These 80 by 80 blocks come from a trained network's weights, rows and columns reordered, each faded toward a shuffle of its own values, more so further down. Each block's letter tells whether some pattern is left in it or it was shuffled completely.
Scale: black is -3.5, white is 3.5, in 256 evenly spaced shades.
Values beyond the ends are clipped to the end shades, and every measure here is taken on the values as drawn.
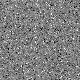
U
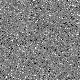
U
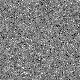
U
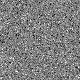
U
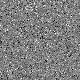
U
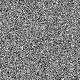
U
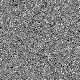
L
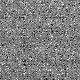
L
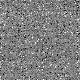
L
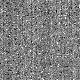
L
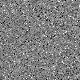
U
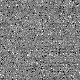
L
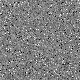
U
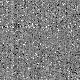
L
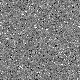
U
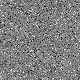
U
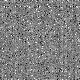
L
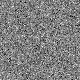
U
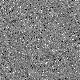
U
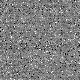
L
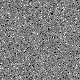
U
